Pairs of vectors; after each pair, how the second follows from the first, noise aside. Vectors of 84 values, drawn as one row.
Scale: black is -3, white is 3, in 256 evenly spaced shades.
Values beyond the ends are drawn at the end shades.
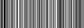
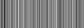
shrunk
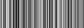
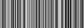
wrapped around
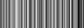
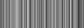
shrunk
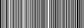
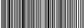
negated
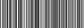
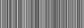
shrunk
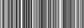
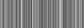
shrunk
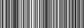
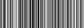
negated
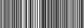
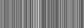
shrunk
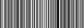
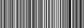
wrapped around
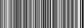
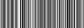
wrapped around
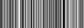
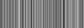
shrunk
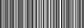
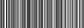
wrapped around
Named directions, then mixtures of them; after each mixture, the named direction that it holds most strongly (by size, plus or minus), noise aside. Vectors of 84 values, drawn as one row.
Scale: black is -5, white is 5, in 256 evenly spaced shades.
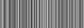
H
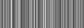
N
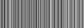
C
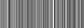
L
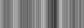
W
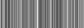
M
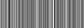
L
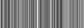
M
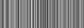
H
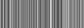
C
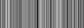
M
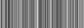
M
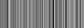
L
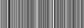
L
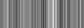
W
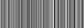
L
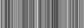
M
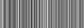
H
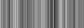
W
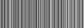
C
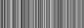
N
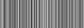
H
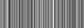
L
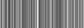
M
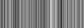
C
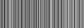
C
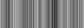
W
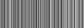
C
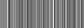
L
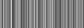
N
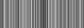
H
